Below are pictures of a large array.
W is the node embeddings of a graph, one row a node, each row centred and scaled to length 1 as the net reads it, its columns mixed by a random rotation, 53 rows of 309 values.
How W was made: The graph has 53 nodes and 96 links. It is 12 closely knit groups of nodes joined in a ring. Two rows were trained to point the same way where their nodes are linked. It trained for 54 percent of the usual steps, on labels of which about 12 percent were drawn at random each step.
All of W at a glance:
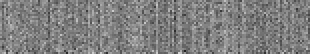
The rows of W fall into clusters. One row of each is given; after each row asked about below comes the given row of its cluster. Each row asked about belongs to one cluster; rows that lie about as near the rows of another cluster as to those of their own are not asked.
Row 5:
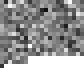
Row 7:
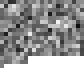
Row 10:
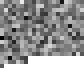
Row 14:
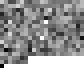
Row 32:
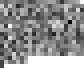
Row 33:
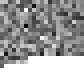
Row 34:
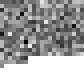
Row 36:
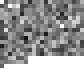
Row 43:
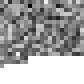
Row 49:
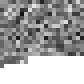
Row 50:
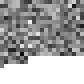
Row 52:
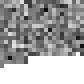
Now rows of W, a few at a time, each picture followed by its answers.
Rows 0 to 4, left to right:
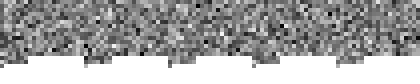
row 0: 36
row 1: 33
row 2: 43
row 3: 10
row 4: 34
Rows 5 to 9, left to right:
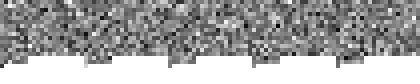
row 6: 34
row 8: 33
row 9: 52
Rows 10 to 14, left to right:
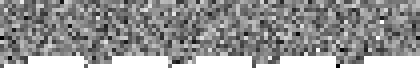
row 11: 10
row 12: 49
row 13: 5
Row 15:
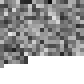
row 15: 50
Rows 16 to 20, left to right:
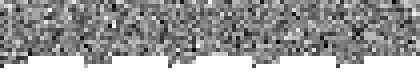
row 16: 14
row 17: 33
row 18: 34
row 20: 5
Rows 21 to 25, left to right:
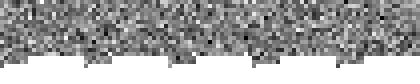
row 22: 10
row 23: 10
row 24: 36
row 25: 43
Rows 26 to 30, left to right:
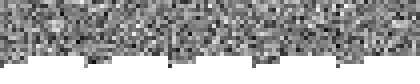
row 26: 32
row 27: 49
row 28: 7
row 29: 14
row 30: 36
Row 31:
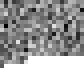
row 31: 32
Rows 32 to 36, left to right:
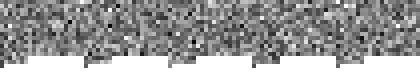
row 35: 5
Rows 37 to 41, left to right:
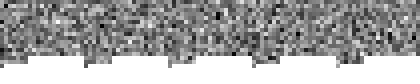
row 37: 7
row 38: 7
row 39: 32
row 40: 36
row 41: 10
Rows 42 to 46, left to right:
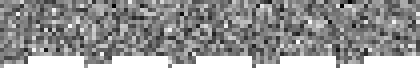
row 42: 52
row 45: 7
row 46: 7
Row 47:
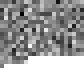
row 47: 34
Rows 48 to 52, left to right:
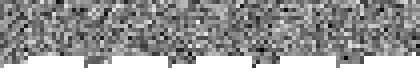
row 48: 34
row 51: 50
